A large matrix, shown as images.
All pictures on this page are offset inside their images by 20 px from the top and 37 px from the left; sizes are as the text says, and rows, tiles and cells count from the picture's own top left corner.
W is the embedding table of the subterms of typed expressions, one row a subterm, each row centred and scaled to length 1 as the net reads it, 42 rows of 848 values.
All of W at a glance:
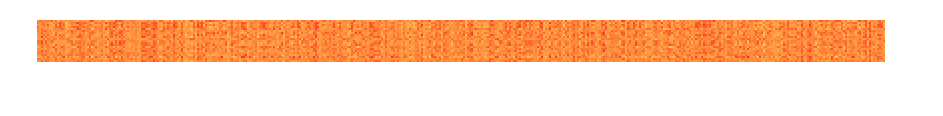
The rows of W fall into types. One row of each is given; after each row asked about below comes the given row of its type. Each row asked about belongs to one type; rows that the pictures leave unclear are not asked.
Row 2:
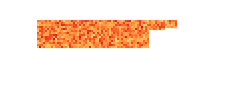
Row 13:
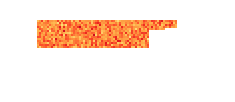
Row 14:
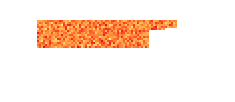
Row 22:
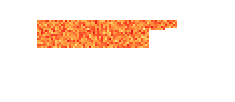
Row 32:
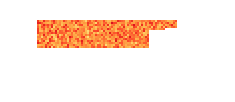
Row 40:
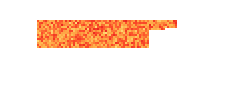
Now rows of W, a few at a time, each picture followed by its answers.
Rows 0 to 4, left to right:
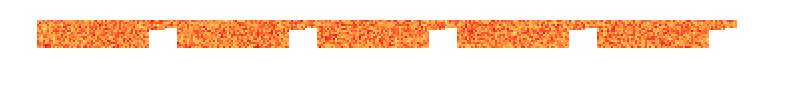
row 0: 14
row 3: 2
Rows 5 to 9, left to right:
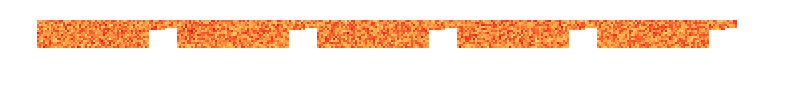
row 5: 14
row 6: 2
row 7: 2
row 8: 2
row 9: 40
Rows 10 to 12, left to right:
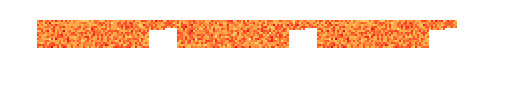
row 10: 22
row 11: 32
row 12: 22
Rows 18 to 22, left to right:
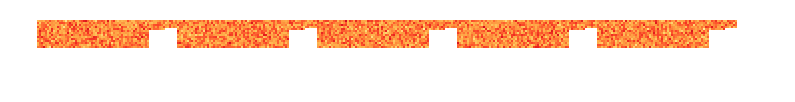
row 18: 13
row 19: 14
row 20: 32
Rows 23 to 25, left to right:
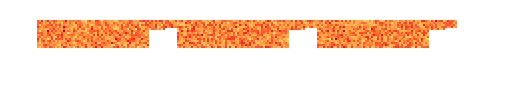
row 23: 32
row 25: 22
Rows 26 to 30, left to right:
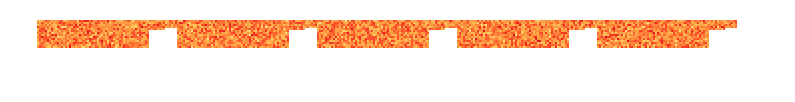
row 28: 2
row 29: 13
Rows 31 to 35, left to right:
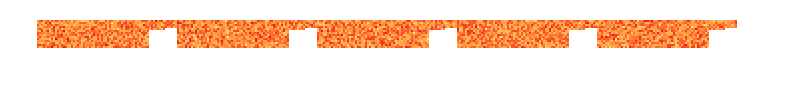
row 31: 22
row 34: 32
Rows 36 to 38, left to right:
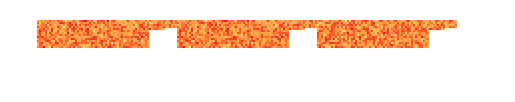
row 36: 13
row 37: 13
